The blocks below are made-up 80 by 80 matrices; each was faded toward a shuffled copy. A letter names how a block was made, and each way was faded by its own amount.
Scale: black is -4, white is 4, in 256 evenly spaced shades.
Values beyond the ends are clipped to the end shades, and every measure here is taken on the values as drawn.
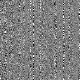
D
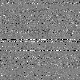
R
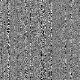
D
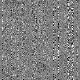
D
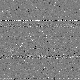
R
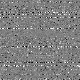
R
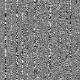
D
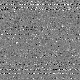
R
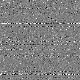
R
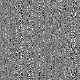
D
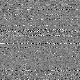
R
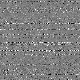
R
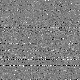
R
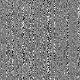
D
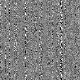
D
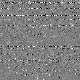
R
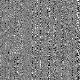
D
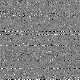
R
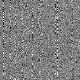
D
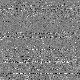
R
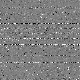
R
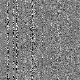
D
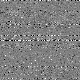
R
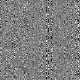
D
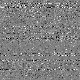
R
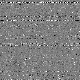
R
